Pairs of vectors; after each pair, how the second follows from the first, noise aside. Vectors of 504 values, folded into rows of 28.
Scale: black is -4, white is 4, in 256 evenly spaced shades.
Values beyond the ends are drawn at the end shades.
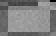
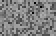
shuffled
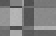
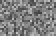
shuffled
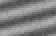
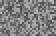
shuffled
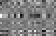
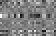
copied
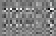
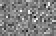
shuffled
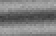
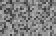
shuffled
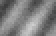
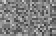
shuffled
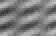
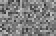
shuffled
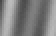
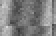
wrapped around
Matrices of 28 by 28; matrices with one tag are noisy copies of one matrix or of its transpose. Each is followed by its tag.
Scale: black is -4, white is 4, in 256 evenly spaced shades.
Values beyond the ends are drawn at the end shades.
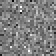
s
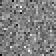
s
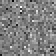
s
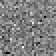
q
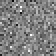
s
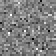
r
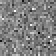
r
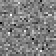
r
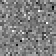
q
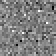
q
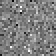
s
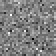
r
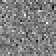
q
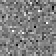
q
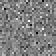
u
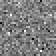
r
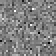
r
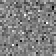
q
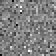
s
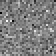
s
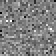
s
